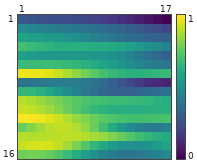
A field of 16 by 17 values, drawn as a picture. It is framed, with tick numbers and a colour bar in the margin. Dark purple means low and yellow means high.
Grain: streaks across. Slope: up to the bottom left. Ninth with the highest average: bottom left. Ninth with the lowest average: top right. Calmest part: bottom left. Average level on the scale: 60%.
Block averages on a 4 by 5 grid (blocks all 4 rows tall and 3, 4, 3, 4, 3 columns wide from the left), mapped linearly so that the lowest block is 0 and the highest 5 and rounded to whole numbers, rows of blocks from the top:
22110 / 33321 / 54333 / 55422
